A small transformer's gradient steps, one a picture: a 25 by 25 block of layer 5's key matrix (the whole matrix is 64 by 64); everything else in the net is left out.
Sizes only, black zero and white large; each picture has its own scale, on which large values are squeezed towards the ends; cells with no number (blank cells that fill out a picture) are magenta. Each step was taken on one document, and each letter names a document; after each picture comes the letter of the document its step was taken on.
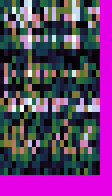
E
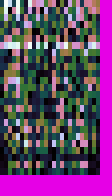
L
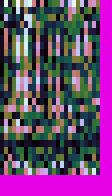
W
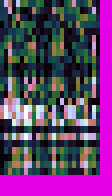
W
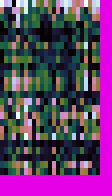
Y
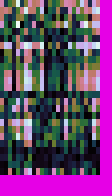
Y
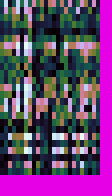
L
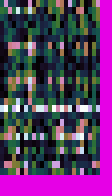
W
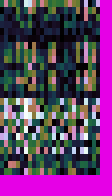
W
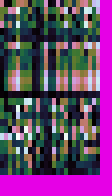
Y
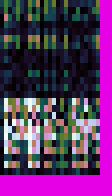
E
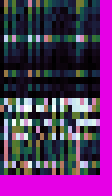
E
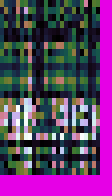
W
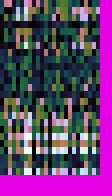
L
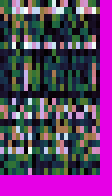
L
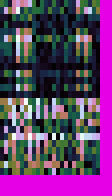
E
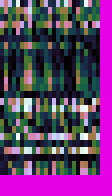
Y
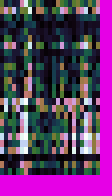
L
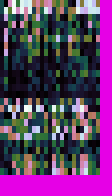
E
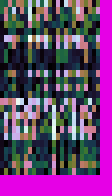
E
